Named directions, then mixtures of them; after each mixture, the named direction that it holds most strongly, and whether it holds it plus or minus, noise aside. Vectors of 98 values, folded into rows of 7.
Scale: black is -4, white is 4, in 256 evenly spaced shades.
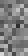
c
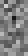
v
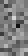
v, minus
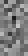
v, plus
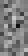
v, minus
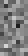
v, minus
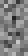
v, plus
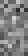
v, minus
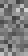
c, plus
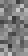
c, plus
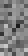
c, plus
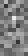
v, minus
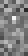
v, minus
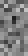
v, plus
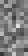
v, plus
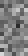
c, plus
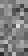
c, minus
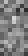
v, minus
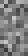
v, minus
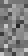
c, plus
